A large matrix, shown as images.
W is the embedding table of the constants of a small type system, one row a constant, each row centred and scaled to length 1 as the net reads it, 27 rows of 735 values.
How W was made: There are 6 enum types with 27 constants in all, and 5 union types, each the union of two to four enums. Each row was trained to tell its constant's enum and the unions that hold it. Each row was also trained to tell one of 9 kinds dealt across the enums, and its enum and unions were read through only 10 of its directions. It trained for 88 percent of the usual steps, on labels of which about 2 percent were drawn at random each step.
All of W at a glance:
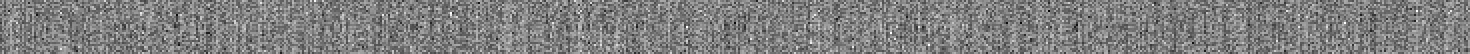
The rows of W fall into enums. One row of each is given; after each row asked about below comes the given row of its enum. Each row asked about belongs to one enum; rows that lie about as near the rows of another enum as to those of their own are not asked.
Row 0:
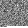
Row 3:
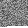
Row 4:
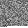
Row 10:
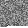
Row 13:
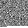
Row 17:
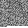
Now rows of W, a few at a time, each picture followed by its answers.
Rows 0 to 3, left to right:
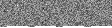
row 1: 10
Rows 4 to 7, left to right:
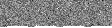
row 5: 0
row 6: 4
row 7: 10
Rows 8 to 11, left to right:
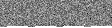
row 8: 0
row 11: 17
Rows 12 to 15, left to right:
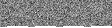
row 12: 3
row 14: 3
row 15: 13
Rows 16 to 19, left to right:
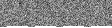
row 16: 0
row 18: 3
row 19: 13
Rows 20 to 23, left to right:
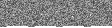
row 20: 13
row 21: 10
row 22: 0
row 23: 17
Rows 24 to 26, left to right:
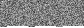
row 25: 10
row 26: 17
